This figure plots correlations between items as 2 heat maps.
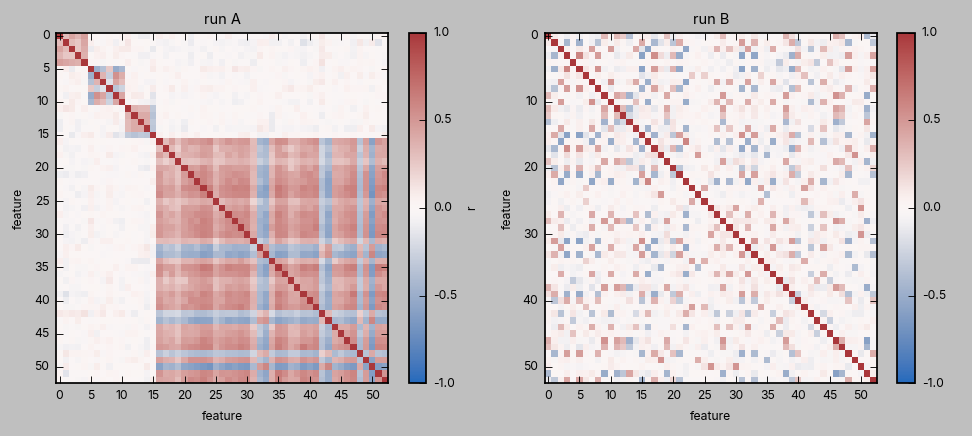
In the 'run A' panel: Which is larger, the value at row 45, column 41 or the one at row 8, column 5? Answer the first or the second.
the first
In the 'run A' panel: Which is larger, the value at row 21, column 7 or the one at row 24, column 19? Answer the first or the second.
the second
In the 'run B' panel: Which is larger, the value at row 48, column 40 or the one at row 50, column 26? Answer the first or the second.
the second
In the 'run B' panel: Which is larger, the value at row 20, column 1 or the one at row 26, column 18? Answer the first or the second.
the second
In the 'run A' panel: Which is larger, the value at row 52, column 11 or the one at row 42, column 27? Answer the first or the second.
the first
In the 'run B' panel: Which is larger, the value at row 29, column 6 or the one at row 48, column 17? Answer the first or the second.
the second
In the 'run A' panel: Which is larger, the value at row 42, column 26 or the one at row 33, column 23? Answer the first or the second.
the first
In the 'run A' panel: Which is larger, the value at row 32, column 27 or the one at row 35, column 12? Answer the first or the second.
the second
